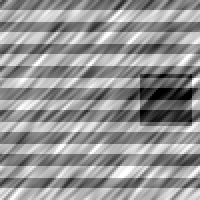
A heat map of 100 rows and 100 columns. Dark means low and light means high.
The middle right is the ninth with the lowest average. Horizontal stripes repeat 9 times down the table. In the middle right lies a patch that is lower than the rest.
